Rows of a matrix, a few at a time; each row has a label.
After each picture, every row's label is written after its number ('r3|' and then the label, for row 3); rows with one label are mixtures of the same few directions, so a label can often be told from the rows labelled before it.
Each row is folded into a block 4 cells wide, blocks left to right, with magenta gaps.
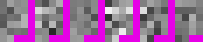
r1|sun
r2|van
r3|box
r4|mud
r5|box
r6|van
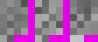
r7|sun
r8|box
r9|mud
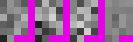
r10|box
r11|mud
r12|sun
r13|van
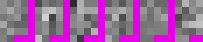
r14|sun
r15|van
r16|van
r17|van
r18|box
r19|sun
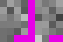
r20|box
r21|box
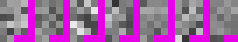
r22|sun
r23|box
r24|mud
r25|sun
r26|van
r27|box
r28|mud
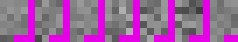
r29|mud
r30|box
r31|sun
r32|box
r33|sun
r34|mud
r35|box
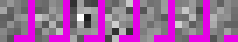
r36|box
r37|box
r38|van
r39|sun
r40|box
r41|sun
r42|sun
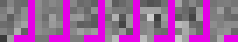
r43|box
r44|van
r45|sun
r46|van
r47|van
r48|mud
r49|box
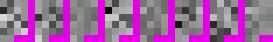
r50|box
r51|box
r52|box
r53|box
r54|box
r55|sun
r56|mud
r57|mud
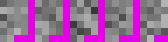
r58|mud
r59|mud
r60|mud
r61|sun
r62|sun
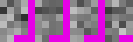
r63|box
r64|mud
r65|van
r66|van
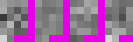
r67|box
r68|van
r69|mud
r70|mud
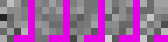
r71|sun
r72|mud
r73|box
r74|box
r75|box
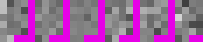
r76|van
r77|box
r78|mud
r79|box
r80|van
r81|sun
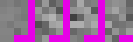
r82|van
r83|mud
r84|sun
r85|sun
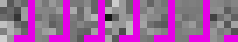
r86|mud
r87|mud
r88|box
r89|sun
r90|sun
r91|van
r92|box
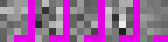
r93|mud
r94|sun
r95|box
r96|van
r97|sun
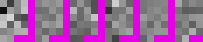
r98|box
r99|sun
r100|box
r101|van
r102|box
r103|van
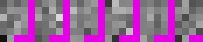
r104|box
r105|box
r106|van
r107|van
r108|van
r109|box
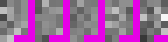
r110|mud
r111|van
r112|sun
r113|sun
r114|box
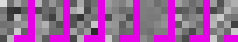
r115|van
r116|mud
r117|box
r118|box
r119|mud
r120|mud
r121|box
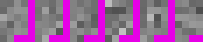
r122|box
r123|box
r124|sun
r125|van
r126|van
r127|mud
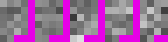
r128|van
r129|mud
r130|mud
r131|mud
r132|sun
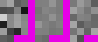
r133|mud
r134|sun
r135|sun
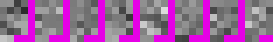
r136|mud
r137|mud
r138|sun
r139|box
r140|mud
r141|mud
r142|mud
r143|sun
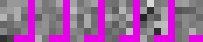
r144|mud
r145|box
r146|van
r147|box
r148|sun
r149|van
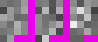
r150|box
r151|box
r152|sun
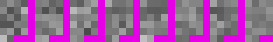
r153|sun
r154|mud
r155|van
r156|van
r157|mud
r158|mud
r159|mud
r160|mud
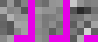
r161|mud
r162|van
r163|van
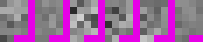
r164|mud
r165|van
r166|box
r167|sun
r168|mud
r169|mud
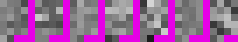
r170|sun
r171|sun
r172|van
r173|mud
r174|van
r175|sun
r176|mud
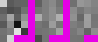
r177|van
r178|box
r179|van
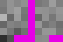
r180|mud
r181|mud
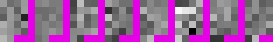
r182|box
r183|van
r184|van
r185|mud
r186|mud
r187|van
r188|mud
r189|box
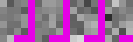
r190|van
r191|van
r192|mud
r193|sun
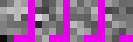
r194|mud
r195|sun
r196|mud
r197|mud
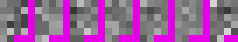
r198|sun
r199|mud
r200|van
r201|mud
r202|van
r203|sun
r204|van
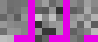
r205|mud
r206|mud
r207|box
